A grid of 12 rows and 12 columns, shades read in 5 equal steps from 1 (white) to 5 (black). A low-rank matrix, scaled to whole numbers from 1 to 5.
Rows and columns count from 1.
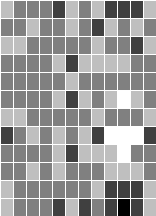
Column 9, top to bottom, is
4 2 3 2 3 2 3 1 2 2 4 4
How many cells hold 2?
44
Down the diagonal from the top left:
2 3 3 3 3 4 3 4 2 2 4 2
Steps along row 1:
up same same up down up down up same same down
